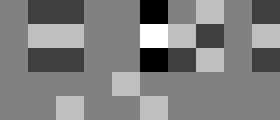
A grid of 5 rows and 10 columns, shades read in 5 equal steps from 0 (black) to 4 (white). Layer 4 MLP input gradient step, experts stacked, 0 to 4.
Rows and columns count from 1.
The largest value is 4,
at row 2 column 6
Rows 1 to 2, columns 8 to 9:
3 2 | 1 2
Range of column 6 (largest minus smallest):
4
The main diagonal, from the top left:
2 3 1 2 2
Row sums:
16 25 15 21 22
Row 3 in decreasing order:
3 2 2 2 2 1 1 1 1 0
